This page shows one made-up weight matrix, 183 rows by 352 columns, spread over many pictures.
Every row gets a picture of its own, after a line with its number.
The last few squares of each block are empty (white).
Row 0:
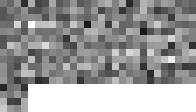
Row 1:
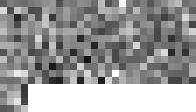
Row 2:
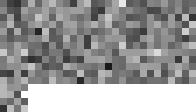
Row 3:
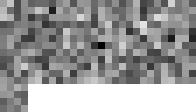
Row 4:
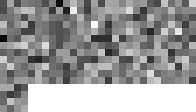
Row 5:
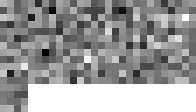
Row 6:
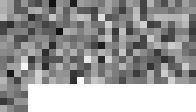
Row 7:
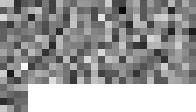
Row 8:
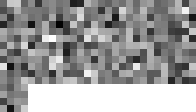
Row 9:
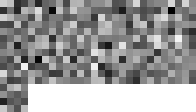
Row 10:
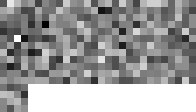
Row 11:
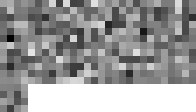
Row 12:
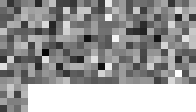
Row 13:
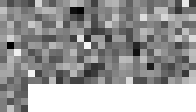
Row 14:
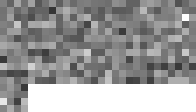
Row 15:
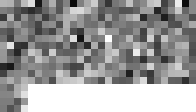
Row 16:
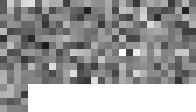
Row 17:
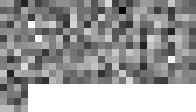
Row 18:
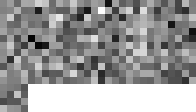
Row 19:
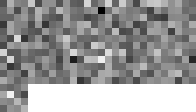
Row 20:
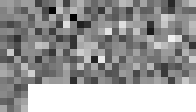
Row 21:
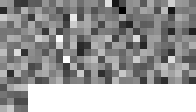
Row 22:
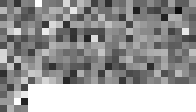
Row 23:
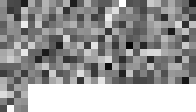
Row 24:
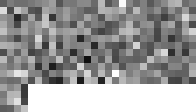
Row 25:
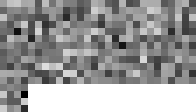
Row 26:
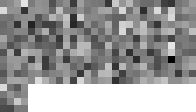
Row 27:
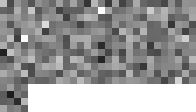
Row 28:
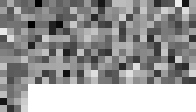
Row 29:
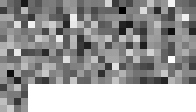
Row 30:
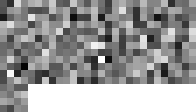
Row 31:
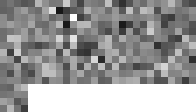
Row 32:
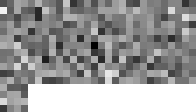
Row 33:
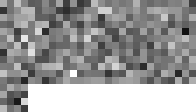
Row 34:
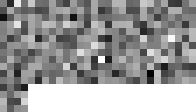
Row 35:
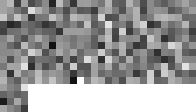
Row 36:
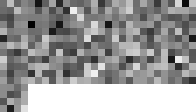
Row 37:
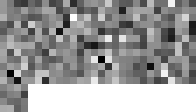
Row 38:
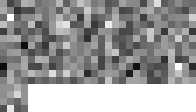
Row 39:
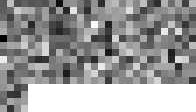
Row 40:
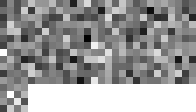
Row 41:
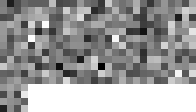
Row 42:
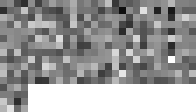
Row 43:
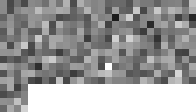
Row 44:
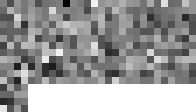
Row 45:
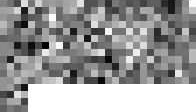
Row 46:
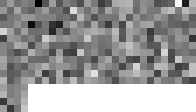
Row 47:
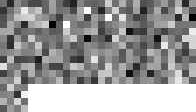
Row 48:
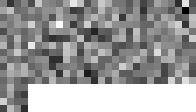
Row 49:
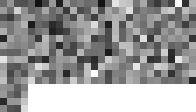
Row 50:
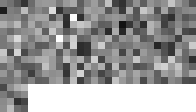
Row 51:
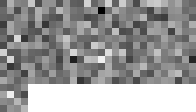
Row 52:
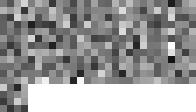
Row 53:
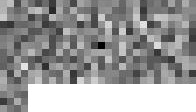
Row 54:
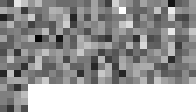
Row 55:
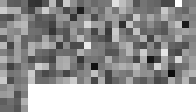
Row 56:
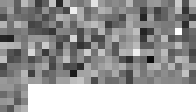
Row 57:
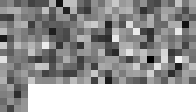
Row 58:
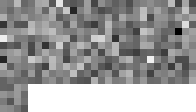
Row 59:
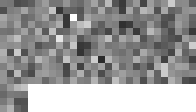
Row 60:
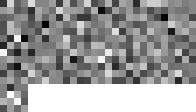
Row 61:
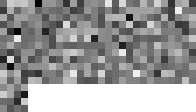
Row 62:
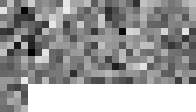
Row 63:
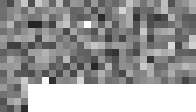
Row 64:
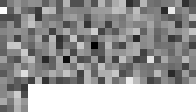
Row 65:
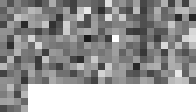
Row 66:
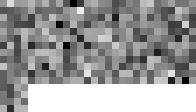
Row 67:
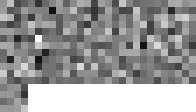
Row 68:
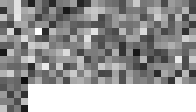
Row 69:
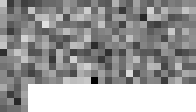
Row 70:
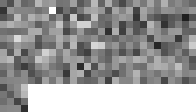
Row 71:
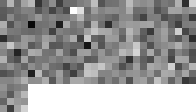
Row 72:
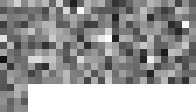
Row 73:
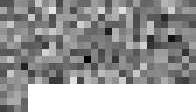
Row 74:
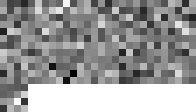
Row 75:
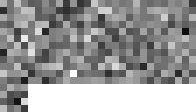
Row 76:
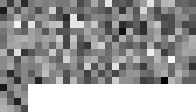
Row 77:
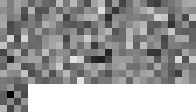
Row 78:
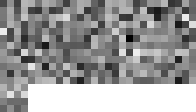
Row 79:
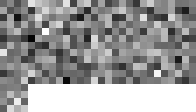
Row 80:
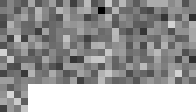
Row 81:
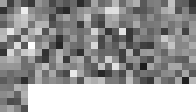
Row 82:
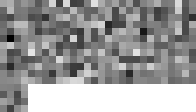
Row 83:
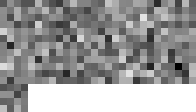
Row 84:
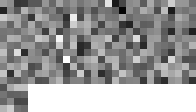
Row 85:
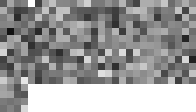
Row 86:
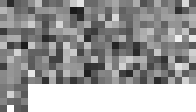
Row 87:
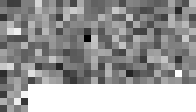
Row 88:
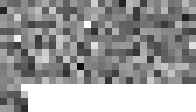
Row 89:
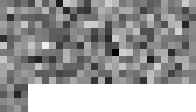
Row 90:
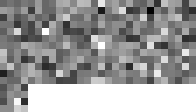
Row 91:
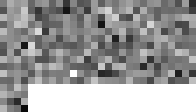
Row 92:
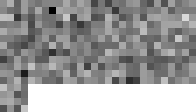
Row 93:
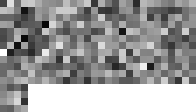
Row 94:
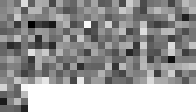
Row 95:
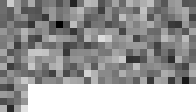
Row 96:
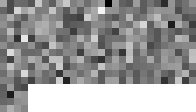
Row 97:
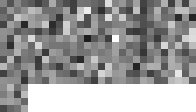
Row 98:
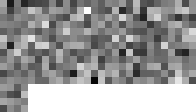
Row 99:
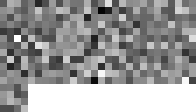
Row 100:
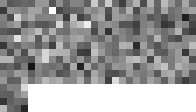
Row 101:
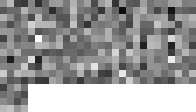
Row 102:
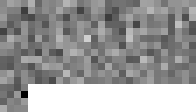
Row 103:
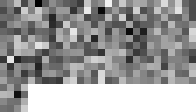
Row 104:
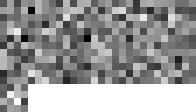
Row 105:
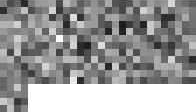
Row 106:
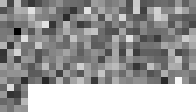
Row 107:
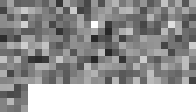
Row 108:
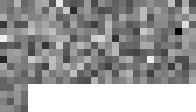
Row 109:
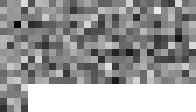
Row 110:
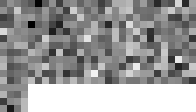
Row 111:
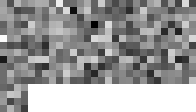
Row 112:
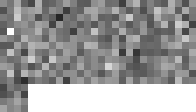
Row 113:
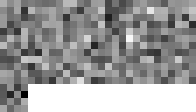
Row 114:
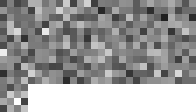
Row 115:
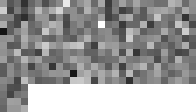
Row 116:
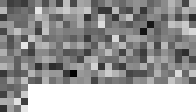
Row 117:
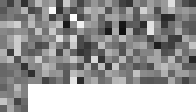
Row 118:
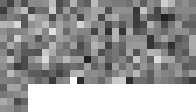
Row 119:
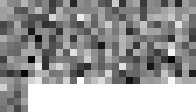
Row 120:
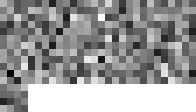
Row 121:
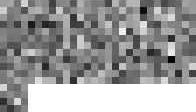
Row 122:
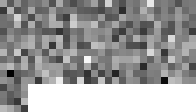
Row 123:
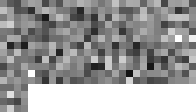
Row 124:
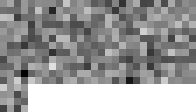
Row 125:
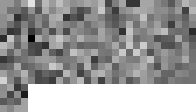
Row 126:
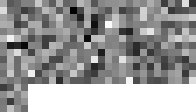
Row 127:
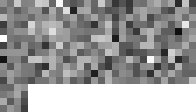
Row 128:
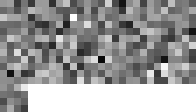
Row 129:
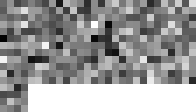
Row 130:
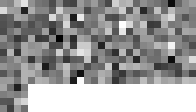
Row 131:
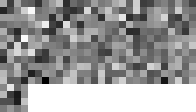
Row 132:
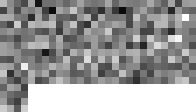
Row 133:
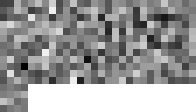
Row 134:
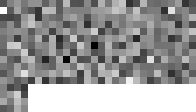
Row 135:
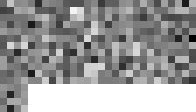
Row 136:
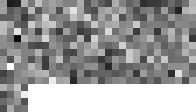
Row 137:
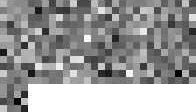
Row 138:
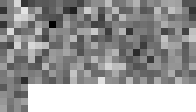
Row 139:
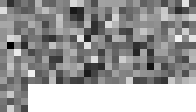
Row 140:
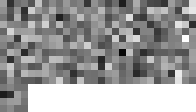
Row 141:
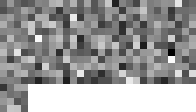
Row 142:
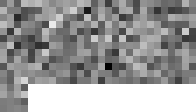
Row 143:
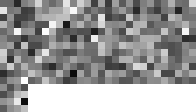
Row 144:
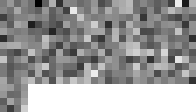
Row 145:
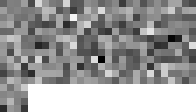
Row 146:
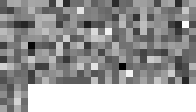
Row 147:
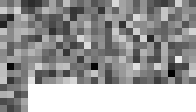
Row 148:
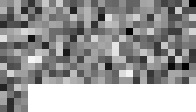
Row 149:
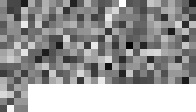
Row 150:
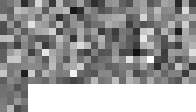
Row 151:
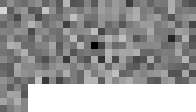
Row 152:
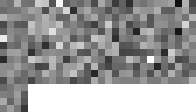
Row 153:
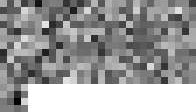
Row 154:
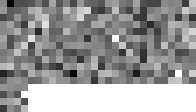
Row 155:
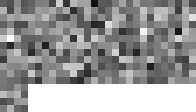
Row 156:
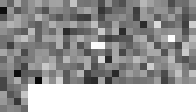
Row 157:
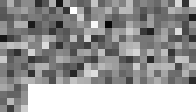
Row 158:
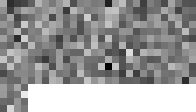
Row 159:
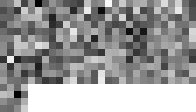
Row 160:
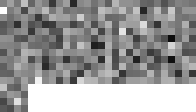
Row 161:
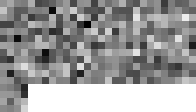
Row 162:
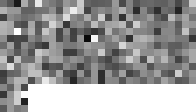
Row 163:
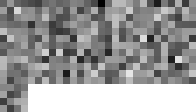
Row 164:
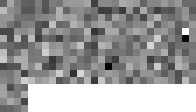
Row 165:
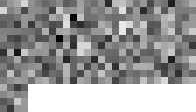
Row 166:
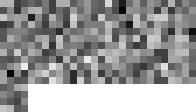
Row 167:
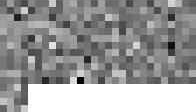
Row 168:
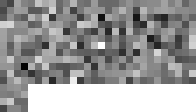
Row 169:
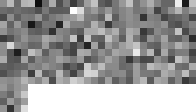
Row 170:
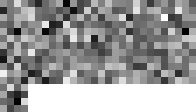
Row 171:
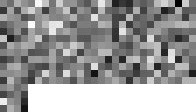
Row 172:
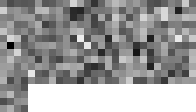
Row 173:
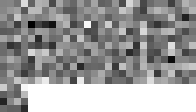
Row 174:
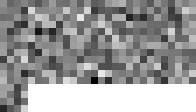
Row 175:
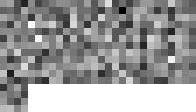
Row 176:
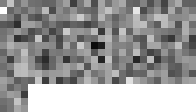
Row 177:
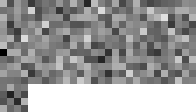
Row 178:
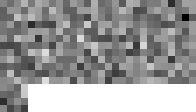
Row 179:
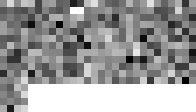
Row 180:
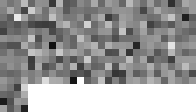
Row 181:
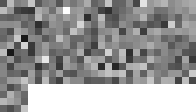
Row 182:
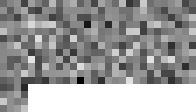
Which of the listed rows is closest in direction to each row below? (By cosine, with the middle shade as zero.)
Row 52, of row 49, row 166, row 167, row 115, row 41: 49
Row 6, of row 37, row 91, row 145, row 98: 37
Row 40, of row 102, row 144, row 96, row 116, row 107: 116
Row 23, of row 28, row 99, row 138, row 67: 138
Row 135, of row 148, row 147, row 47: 148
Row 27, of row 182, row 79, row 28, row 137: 137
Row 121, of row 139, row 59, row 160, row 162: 160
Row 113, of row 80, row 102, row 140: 102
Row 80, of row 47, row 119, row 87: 47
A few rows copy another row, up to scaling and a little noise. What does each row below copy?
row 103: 159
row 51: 19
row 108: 58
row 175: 17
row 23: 149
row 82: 11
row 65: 97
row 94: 173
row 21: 84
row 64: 134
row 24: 1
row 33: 75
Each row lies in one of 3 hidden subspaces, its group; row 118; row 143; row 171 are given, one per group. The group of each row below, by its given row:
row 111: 171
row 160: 118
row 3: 118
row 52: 118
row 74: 143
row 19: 143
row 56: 171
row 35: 118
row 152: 171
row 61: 143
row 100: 118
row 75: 143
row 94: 118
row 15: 171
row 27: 143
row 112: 143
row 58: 171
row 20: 118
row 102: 143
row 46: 171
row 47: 143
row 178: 118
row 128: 118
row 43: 143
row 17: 118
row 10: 143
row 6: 118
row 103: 143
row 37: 118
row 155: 171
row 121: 118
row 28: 171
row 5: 118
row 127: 171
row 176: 118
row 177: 143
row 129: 171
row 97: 143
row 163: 171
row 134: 118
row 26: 118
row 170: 143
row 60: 143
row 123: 171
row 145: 118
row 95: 171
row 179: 171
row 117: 118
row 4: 171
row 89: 171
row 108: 171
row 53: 118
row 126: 171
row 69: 143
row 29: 118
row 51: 143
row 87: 143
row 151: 118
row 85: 143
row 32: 118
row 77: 143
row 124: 118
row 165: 118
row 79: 143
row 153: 143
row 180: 118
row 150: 171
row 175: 118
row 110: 171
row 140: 143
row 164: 143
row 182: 118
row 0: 118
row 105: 118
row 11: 171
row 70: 118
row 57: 171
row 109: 118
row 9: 118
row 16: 143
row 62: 143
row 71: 171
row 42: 118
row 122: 118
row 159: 143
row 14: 118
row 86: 171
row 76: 118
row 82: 171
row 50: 118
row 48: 171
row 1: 118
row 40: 143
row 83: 171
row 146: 171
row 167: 118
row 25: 143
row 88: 118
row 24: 118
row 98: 143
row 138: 143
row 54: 118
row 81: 143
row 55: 171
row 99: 143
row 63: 118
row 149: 143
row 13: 171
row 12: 143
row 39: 171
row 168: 118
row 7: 118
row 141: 118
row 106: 143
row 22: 143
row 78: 143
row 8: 171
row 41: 143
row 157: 171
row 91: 143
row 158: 143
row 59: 118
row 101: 118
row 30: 118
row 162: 143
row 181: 143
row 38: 171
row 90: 143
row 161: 118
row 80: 143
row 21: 118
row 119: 118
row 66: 171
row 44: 118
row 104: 143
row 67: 118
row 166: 118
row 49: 171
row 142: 143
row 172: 171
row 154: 143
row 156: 118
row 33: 143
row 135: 171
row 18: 143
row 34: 118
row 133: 118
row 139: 171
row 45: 143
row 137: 143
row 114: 143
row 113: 143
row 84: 118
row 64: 118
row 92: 118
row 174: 143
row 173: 118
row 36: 171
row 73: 118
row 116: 143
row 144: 171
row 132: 118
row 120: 118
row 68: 143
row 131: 143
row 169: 171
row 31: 118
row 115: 143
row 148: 171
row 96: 143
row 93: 143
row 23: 143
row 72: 171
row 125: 143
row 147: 171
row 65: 143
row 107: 171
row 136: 143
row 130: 118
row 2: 143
